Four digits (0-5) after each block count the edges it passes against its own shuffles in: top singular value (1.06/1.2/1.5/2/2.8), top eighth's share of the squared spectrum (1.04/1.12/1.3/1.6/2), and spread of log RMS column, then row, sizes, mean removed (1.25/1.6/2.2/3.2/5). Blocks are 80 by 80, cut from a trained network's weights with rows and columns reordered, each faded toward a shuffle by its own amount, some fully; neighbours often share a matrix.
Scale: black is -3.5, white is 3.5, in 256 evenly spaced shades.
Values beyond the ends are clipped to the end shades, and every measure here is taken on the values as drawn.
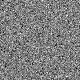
0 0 0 0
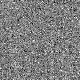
1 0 0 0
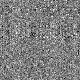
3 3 0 2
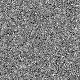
0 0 0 0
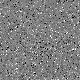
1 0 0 0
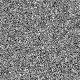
0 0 0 0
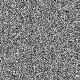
2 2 0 1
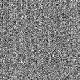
3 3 0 2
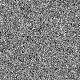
1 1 0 0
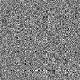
3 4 2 2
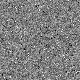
0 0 0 0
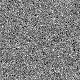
1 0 0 0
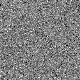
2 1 0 0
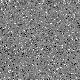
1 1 0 0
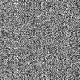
3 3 0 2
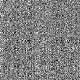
3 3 1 2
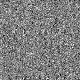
2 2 0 1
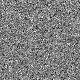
1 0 0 0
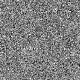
2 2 0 1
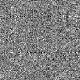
3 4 1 2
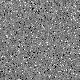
1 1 0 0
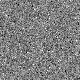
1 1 0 0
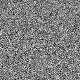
2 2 0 1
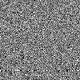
3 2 0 1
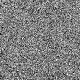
1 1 0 0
